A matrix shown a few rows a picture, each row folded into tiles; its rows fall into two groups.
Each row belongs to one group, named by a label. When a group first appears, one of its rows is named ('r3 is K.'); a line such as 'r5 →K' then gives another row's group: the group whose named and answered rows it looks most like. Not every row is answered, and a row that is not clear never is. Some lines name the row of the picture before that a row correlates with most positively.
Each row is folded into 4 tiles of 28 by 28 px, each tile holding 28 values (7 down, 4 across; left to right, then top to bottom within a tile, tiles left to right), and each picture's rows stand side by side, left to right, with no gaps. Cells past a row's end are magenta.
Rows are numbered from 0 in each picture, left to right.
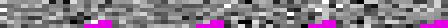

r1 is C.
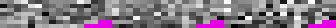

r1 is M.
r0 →C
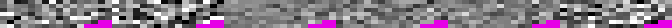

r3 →C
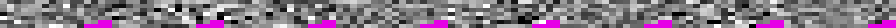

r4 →C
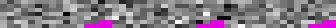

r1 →M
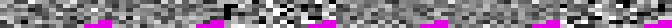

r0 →C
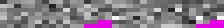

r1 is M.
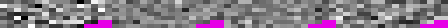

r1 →C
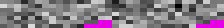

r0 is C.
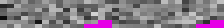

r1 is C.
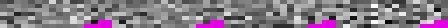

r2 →M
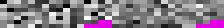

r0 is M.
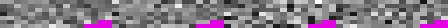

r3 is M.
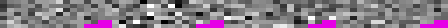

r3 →C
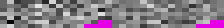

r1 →C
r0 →C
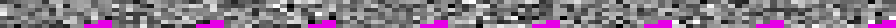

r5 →M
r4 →C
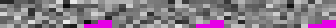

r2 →M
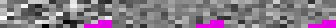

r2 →M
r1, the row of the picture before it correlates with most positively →0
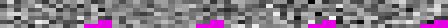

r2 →M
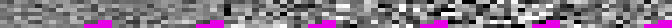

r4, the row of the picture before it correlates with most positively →3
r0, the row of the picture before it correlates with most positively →1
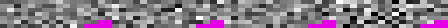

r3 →M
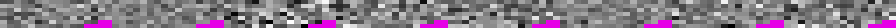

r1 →M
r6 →M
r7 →M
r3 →M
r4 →M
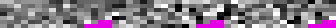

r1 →M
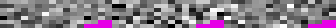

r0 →M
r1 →M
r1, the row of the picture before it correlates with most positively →1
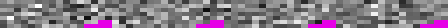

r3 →C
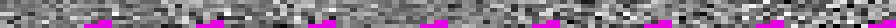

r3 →C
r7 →M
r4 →M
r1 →M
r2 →M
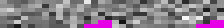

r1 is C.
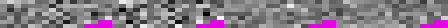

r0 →M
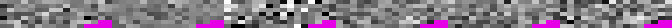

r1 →C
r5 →C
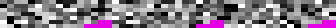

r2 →M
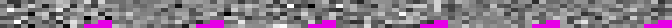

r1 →M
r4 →M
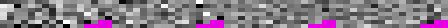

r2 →C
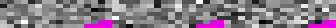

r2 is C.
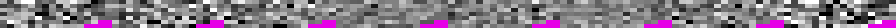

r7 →C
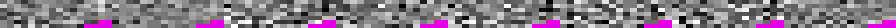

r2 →C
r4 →C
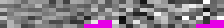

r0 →C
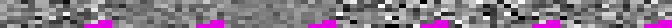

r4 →C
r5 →M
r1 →M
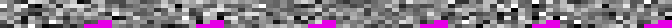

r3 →M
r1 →M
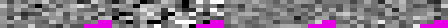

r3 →C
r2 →C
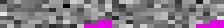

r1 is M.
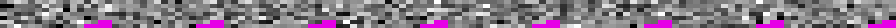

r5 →M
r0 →M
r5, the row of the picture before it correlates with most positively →1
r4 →C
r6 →M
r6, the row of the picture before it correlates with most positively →0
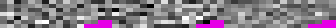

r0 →C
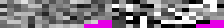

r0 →C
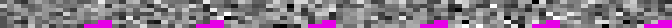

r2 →M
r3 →C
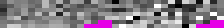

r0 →M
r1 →M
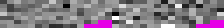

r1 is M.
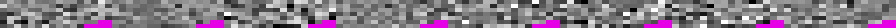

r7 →C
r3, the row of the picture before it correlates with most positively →1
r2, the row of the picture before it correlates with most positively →0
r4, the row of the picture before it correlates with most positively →1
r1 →M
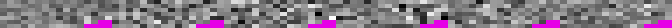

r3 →M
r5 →M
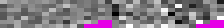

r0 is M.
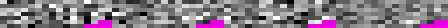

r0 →M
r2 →C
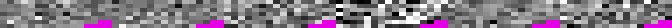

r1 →M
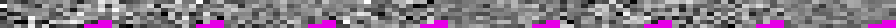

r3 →C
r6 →M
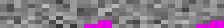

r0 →M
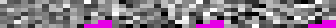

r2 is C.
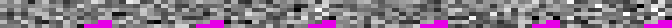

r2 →C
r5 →C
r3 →C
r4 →M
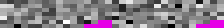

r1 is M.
